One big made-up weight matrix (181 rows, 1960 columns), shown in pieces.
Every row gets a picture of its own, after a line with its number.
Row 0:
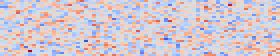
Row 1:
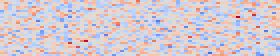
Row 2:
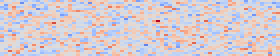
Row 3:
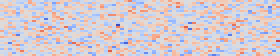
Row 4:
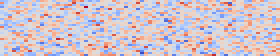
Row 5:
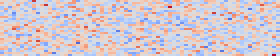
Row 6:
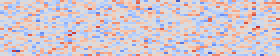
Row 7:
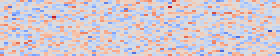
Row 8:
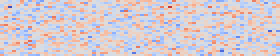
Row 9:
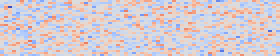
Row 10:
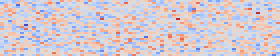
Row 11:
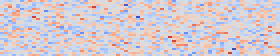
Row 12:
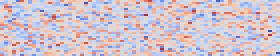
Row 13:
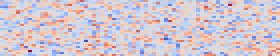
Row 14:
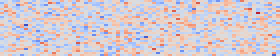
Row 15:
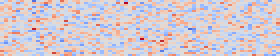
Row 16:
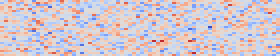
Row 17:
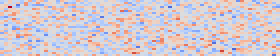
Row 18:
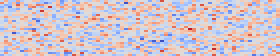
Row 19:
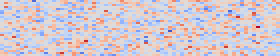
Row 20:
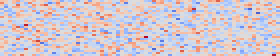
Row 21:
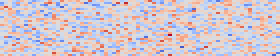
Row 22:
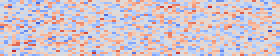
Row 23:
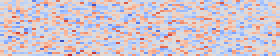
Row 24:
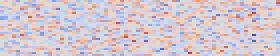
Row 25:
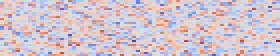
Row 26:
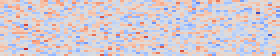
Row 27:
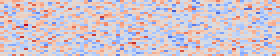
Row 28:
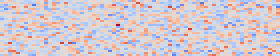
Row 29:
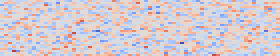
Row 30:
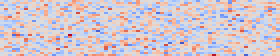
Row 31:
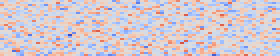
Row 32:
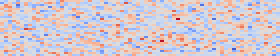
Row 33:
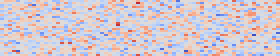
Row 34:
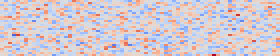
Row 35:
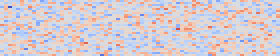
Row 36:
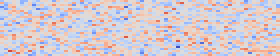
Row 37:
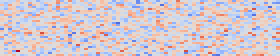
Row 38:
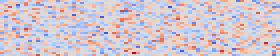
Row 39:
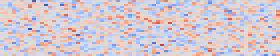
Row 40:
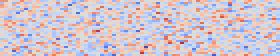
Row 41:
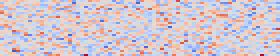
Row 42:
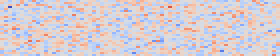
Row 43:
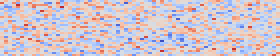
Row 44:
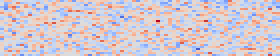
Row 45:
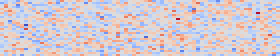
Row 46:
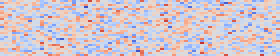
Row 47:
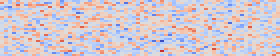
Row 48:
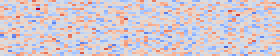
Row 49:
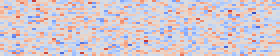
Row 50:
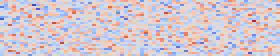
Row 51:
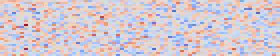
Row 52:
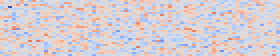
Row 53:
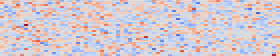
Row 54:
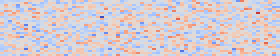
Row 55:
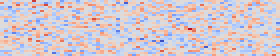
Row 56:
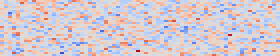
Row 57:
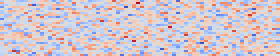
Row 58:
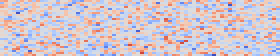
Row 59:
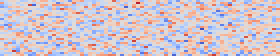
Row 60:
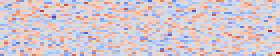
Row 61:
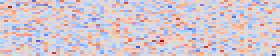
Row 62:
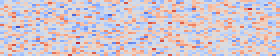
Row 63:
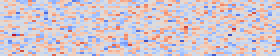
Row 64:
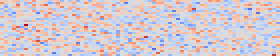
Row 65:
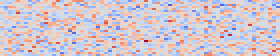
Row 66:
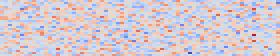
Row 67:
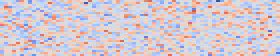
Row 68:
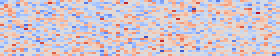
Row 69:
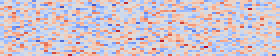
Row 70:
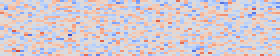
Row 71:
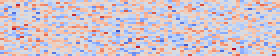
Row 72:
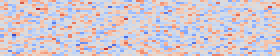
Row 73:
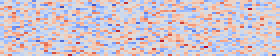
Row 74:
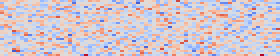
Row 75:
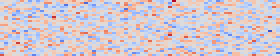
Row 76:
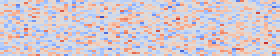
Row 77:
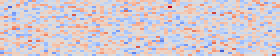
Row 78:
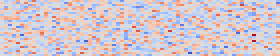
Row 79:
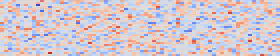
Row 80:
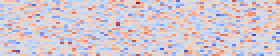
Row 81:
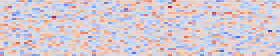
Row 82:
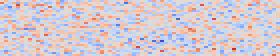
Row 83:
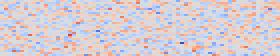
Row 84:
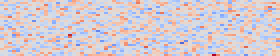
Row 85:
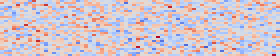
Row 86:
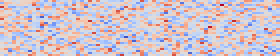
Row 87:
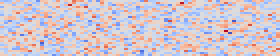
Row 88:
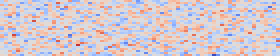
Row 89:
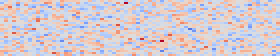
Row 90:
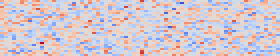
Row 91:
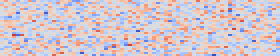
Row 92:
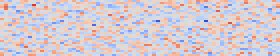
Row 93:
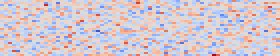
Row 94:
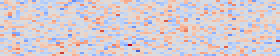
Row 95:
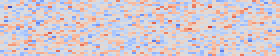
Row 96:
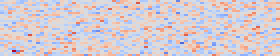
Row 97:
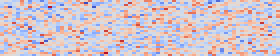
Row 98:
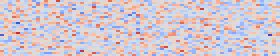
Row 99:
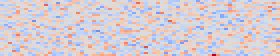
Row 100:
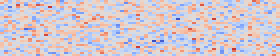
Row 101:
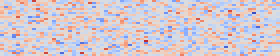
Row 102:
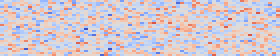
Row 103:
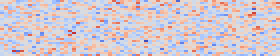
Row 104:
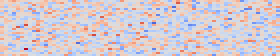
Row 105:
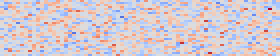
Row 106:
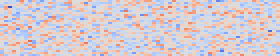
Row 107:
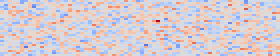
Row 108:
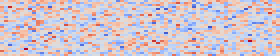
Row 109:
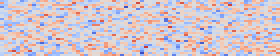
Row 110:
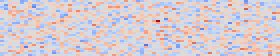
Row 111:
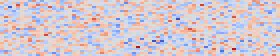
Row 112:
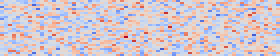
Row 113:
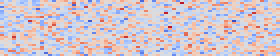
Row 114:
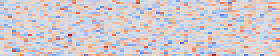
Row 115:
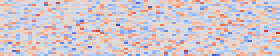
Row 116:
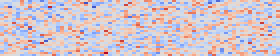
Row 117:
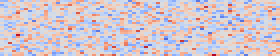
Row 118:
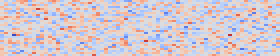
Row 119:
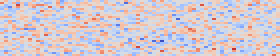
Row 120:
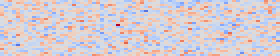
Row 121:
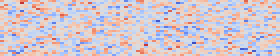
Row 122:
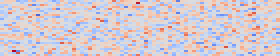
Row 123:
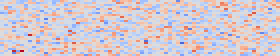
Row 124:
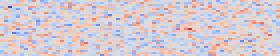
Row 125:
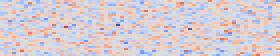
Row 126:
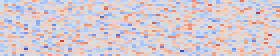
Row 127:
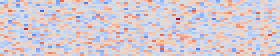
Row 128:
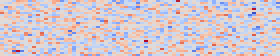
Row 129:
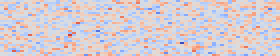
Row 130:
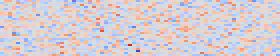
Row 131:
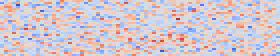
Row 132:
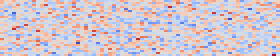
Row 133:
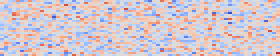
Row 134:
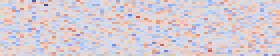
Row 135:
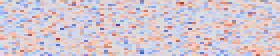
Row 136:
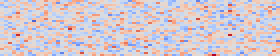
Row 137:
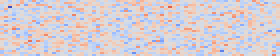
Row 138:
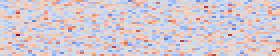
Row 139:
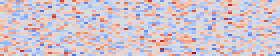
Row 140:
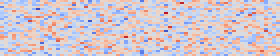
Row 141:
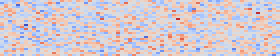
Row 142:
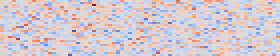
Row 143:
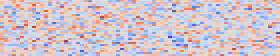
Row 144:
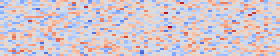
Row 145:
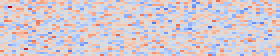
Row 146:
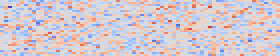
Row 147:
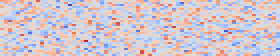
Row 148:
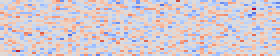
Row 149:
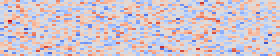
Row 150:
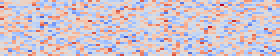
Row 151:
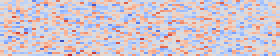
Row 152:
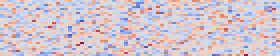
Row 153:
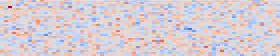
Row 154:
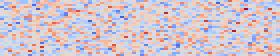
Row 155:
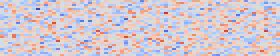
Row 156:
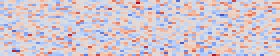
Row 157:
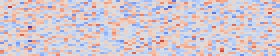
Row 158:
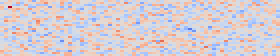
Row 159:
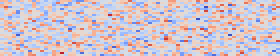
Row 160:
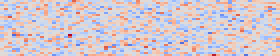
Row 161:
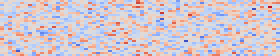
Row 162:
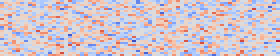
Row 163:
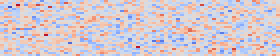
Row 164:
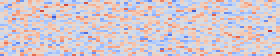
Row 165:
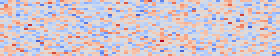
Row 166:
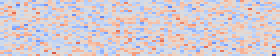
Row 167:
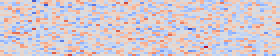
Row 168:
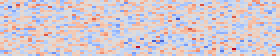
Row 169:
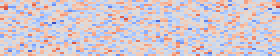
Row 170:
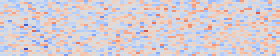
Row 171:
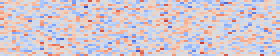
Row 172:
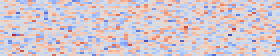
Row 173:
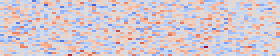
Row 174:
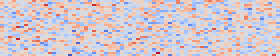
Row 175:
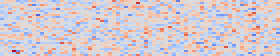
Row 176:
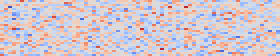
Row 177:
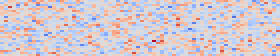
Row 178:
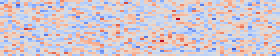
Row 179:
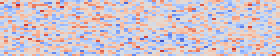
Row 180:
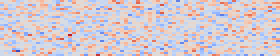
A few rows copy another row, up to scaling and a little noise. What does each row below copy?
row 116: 97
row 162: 25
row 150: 86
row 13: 0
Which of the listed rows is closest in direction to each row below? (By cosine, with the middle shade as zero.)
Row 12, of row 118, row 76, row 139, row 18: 139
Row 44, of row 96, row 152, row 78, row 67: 152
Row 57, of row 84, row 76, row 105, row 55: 84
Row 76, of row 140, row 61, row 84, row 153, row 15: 61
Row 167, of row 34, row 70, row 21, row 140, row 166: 21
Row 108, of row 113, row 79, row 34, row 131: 79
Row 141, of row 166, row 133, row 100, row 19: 166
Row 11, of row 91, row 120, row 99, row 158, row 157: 157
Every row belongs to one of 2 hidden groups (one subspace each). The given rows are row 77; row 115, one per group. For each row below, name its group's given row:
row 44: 115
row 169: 115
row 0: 115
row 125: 115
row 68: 77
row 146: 77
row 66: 115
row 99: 115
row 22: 77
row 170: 77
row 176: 77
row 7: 77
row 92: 115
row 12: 77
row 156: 115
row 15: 77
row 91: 115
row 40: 115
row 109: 115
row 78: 115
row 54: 77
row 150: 115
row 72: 115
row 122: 115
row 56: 115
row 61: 77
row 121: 115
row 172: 115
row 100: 77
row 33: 115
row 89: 77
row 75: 77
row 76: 77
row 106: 77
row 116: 77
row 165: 77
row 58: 115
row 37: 115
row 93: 115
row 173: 77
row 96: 115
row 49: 115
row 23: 77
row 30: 115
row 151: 77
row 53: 77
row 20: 77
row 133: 77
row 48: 115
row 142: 77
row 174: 77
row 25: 115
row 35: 77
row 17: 77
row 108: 77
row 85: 77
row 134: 77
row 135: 115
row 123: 115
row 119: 77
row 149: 77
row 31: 115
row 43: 77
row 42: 77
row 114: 115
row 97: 77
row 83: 115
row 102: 77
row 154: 115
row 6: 115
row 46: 115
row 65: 115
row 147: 115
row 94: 115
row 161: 115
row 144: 115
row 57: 115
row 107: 115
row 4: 115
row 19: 115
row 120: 115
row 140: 115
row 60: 77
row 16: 77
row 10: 77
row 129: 115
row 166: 77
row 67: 77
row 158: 77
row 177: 77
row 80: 115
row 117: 115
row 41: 115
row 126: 77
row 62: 77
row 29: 115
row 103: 115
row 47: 77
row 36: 115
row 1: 115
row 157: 77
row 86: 115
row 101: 115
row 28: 115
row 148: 115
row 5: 77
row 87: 115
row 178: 77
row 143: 77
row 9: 77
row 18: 77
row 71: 77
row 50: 115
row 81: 77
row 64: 77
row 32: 77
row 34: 115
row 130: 115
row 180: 115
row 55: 77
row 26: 77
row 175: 115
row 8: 77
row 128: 115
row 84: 115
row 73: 77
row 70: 115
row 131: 77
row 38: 77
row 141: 77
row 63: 115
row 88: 115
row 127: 77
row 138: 115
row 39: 77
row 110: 115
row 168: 77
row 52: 77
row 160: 115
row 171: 115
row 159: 115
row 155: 115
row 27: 77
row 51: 77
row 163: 77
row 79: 77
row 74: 115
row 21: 77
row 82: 77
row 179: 77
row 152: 115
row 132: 77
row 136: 115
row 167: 77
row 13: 115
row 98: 77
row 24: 115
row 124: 77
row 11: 77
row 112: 115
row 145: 77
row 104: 77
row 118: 115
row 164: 77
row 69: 77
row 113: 115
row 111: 77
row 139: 77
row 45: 77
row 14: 77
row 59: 115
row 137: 77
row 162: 115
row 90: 115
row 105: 115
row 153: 77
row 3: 115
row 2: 115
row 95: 77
